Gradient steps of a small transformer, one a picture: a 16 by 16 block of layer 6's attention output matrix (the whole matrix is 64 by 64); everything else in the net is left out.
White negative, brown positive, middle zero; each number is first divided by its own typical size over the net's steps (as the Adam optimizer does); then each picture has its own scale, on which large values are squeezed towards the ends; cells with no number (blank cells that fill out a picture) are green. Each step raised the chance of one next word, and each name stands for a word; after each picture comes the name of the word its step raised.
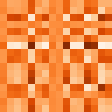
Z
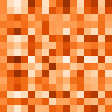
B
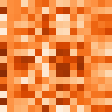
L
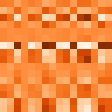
Z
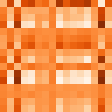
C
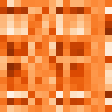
L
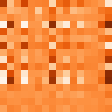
C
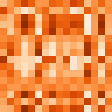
L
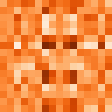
Z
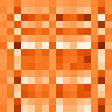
Z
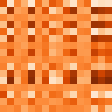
C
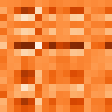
Z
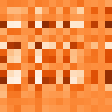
C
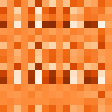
C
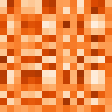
B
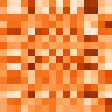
B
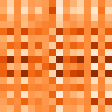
B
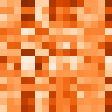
B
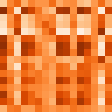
L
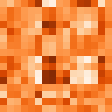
C
